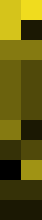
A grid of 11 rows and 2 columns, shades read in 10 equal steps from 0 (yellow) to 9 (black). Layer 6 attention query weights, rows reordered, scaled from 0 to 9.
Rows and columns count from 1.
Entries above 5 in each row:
0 1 0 1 1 1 1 2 1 2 2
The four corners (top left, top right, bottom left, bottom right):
1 0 8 8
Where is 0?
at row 1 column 2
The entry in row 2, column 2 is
8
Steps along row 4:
up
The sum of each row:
1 9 8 11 11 11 12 13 12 14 16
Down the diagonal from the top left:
1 8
